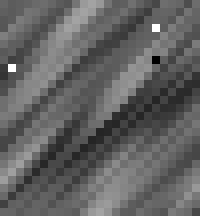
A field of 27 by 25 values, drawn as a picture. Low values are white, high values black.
Streaks slant up to the right. Three lone cells stand out: one far higher and two far lower than their neighbours. The middle right is the ninth with the highest average. There is no overall slope. The halves do not mirror each other.
